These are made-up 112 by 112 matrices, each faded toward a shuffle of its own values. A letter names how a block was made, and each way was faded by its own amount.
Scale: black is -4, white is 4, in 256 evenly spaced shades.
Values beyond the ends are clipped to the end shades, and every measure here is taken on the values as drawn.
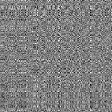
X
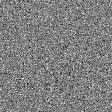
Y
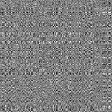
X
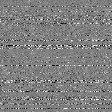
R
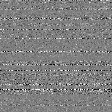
R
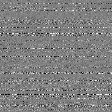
R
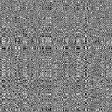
X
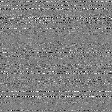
R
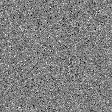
Y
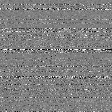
R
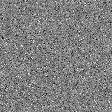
Y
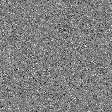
Y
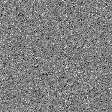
Y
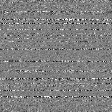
R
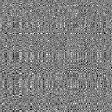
X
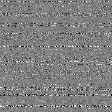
R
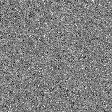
Y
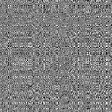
X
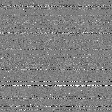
R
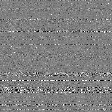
R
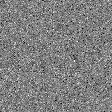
Y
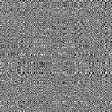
X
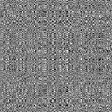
X
